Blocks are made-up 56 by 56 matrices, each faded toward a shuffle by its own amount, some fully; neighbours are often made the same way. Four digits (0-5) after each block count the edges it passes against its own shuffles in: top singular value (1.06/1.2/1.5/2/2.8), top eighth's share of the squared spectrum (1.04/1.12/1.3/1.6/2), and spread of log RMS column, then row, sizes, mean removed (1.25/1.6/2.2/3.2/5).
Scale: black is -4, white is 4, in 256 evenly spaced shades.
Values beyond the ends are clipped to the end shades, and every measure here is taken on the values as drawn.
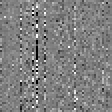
3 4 3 0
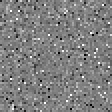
0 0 0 0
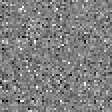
3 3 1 1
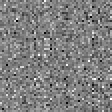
4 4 2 1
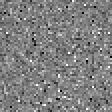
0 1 0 0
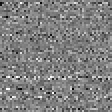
2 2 0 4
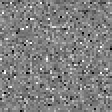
1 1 0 1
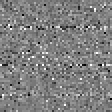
2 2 0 2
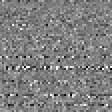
2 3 0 3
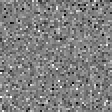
0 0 0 1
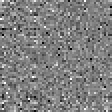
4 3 2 1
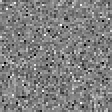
1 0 0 0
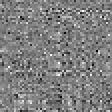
4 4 2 2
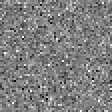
1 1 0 0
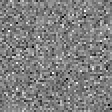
3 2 0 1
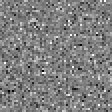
1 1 0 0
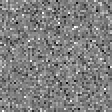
1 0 0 0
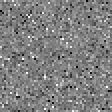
0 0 0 0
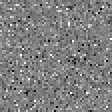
0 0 0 1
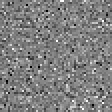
3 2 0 0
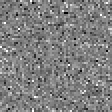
1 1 0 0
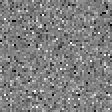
0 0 0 0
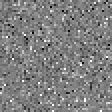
0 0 0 0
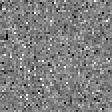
2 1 0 0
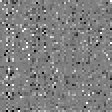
4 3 2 1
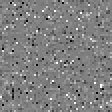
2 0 0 0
